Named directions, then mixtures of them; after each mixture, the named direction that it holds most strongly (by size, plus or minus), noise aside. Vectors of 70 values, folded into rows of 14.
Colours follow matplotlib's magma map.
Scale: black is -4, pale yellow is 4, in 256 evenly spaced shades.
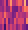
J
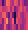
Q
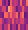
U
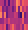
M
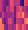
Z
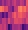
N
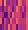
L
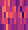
M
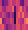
Z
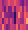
Z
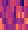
Z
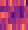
N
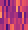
M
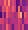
M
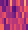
J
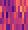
M
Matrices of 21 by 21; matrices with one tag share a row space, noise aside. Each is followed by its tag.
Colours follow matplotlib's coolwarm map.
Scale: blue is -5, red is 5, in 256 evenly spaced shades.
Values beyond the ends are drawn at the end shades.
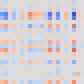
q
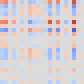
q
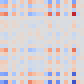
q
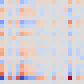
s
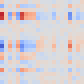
s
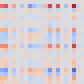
q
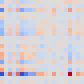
s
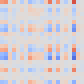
q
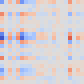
s
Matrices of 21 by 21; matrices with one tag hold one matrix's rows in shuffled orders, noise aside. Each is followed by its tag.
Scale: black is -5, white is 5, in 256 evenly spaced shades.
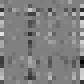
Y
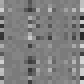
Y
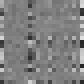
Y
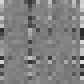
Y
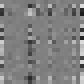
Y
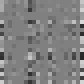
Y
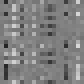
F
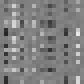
F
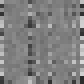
Y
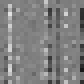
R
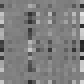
Y
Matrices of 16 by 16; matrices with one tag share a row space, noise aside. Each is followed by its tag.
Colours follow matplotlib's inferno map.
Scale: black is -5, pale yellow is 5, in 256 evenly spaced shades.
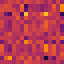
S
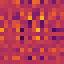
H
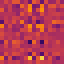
H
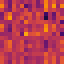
S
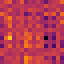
S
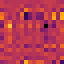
S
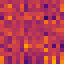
S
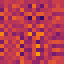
H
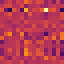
S
